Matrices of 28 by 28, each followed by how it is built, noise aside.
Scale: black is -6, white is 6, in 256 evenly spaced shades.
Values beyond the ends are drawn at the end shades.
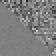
upper triangular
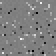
sparse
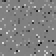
sparse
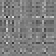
low rank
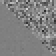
upper triangular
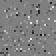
sparse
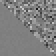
upper triangular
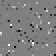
sparse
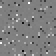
sparse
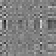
low rank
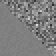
upper triangular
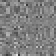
low rank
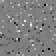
sparse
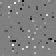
sparse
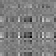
low rank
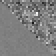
upper triangular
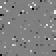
sparse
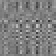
low rank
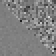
upper triangular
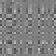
low rank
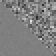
upper triangular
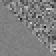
upper triangular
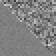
upper triangular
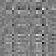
low rank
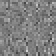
low rank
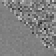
upper triangular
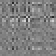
low rank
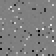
sparse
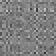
low rank
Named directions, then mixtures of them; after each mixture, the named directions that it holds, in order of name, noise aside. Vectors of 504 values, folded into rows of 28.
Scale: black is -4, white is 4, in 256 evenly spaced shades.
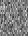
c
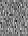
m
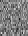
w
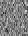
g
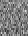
g, w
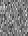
c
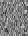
g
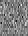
c, m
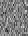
g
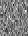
c, g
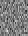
g, m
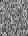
c, w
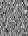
g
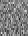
g, w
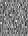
c, m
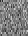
c, w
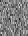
m, w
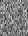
c, w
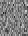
g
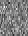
c, w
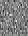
m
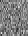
w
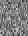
c, w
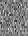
m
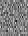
g, m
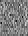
c, m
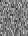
m, w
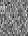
c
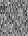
c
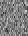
g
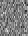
g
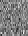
w
